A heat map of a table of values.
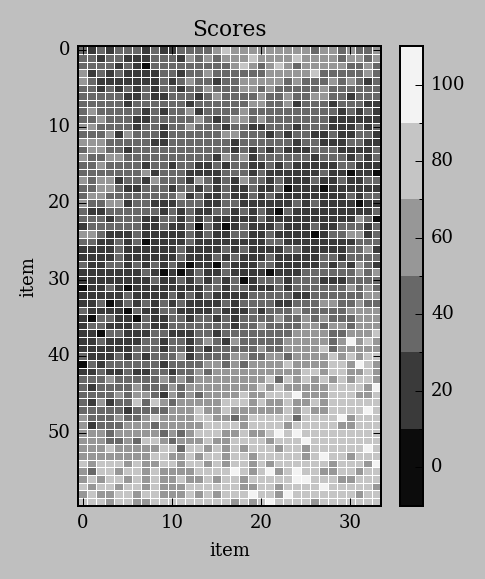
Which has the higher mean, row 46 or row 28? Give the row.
46
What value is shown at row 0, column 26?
40
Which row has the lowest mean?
25
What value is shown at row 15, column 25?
20
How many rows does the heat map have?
60
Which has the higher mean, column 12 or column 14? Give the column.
14
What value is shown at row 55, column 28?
60
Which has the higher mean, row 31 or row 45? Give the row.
45
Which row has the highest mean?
59
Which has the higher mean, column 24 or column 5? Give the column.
24
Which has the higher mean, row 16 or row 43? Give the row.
43
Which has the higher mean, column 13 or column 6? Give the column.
13
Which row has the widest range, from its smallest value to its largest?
41
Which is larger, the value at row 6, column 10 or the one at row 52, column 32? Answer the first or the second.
the second
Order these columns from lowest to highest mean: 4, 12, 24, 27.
4, 12, 24, 27
